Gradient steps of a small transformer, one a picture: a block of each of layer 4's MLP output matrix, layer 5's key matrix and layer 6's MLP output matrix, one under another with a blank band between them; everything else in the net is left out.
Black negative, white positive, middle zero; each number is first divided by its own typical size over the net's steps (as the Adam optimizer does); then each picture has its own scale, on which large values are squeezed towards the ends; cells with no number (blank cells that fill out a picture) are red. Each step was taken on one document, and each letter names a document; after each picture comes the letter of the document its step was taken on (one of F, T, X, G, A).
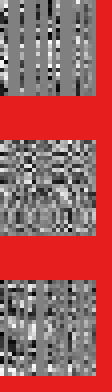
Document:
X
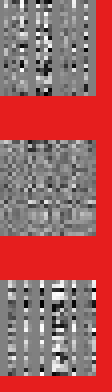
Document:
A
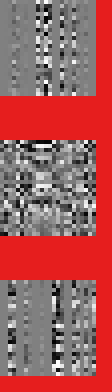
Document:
A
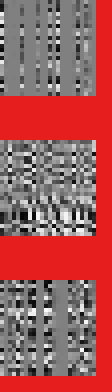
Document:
X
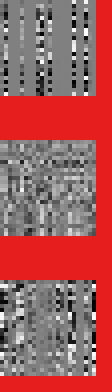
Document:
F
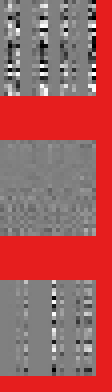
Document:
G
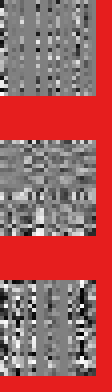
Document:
X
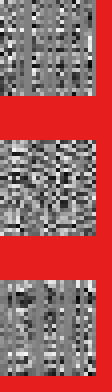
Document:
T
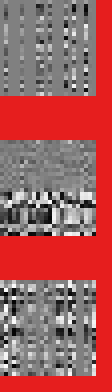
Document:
F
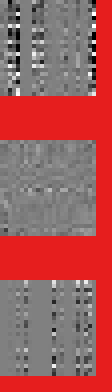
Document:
G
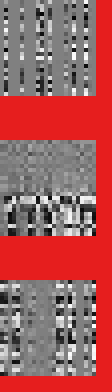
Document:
F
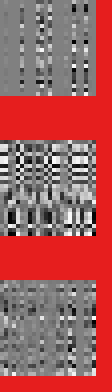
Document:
F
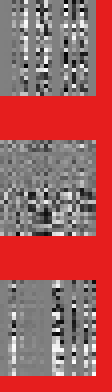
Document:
A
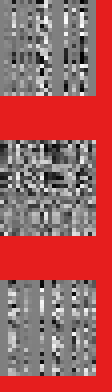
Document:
A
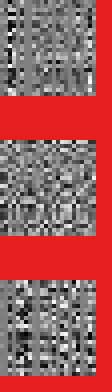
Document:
T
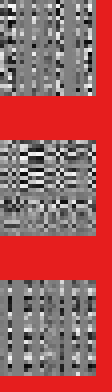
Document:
T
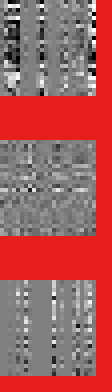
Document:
G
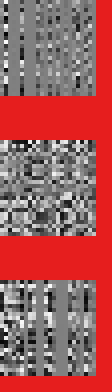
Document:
X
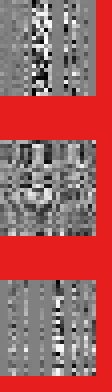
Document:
A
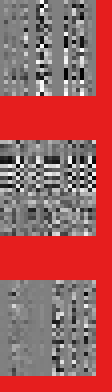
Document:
A
